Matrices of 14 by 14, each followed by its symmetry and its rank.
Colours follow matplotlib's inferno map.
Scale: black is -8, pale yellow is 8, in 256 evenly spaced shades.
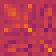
symmetric, rank three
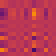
neither, rank one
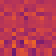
neither, rank two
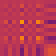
symmetric, rank one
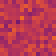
antisymmetric, full rank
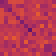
symmetric, full rank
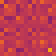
symmetric, rank three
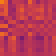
neither, rank two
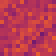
symmetric, full rank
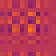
neither, rank one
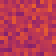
antisymmetric, full rank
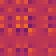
symmetric, rank one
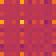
symmetric, rank one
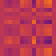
neither, rank one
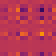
neither, rank one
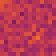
symmetric, full rank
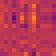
neither, rank two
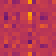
neither, rank two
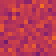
antisymmetric, full rank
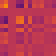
symmetric, rank one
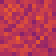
symmetric, full rank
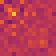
symmetric, rank three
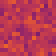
antisymmetric, full rank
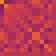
symmetric, rank three
